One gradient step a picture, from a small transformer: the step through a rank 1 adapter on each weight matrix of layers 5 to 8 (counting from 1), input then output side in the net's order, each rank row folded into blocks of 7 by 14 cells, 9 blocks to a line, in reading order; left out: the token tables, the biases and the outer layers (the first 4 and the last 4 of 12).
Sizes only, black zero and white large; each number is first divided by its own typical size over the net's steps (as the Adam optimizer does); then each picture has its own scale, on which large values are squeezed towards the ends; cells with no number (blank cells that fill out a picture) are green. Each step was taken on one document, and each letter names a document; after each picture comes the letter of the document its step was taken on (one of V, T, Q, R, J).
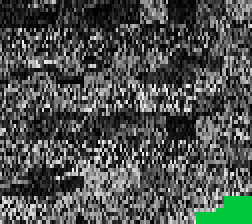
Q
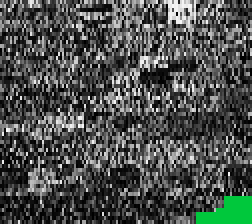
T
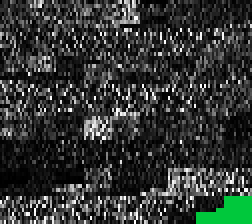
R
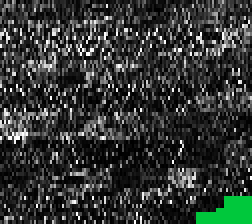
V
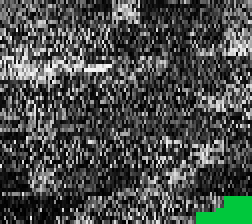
T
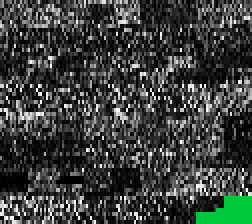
R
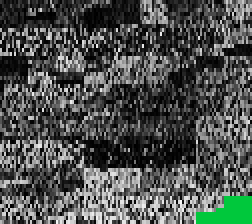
Q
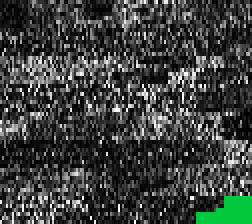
R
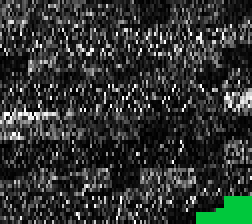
V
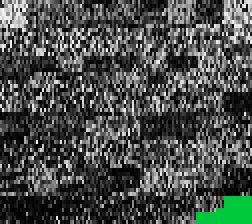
T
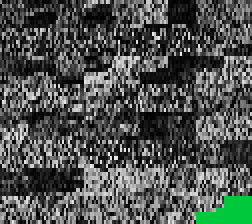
Q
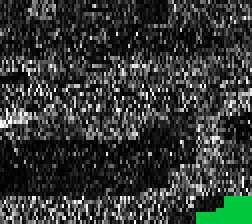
R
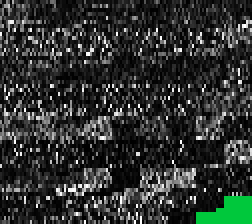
V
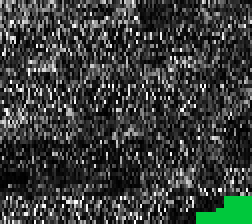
R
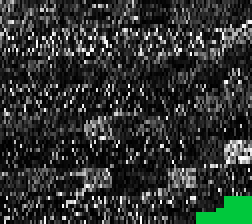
V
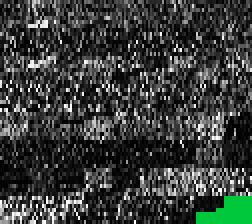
R
